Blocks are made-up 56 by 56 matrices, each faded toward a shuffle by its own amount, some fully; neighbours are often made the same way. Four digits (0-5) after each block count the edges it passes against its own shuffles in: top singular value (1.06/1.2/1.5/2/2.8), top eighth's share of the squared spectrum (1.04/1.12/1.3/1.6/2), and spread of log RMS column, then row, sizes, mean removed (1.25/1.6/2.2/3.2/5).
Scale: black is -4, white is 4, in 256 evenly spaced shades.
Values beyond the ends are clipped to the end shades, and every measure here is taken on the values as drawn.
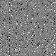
2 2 2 0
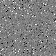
0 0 0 0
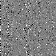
2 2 2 0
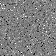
0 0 0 0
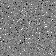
0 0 0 0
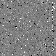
2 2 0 0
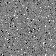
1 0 0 0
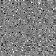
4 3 1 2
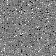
2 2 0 0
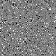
3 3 1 1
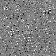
3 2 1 0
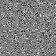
3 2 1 0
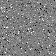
1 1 0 0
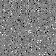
2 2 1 0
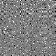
4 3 2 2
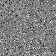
0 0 0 0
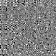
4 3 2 1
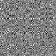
4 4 2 2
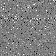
3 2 0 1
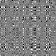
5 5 3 3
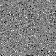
3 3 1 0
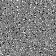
1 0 0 0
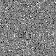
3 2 0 1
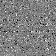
2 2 0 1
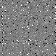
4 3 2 1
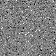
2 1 0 0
